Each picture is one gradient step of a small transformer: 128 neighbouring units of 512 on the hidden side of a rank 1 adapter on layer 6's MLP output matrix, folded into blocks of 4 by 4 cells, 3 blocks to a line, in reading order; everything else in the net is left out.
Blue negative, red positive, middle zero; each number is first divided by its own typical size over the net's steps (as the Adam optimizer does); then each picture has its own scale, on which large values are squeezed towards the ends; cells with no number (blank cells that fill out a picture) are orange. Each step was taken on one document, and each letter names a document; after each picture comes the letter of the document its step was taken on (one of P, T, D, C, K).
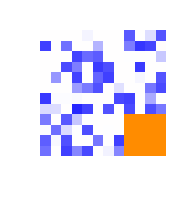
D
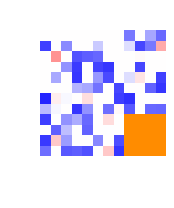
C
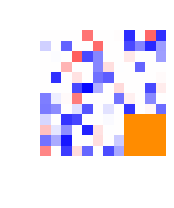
D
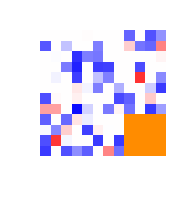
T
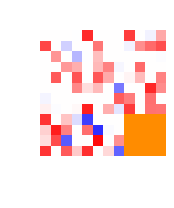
T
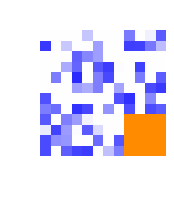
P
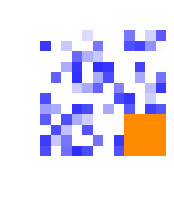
P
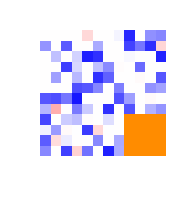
D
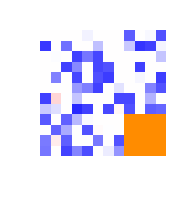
D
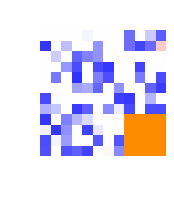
P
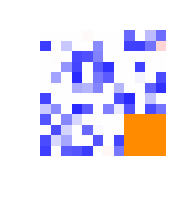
T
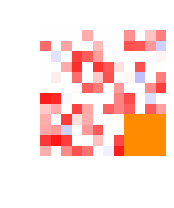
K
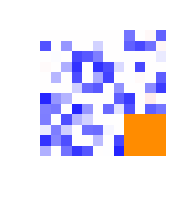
K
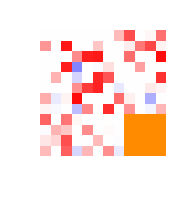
D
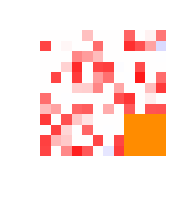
T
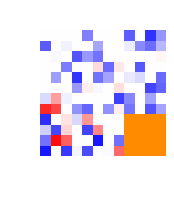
K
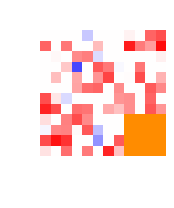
C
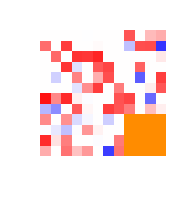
C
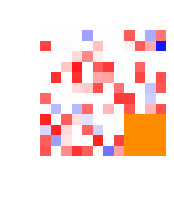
T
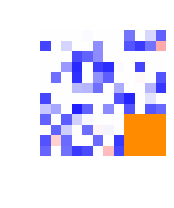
P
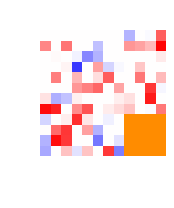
C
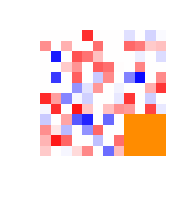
C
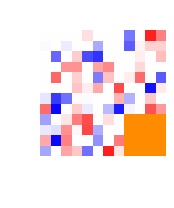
C
